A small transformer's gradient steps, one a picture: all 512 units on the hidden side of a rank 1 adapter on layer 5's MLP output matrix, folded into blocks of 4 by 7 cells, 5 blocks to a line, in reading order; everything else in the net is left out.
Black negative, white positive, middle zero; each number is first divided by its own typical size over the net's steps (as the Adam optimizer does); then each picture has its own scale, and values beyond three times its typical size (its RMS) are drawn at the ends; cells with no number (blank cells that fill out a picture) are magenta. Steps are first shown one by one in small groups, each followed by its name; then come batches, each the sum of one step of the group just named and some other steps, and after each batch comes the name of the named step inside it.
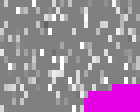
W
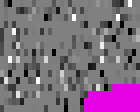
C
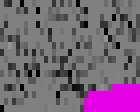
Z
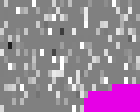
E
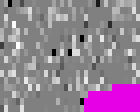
E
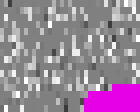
C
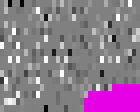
C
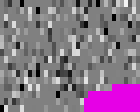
Z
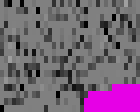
Z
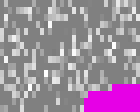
W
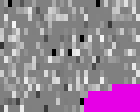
W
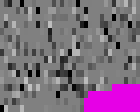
Z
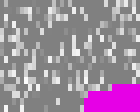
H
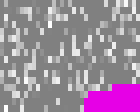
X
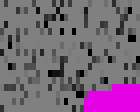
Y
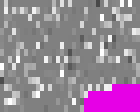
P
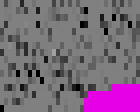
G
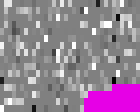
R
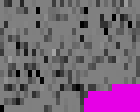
G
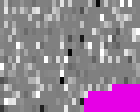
P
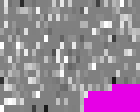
R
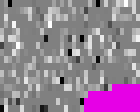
X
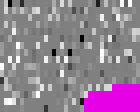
P
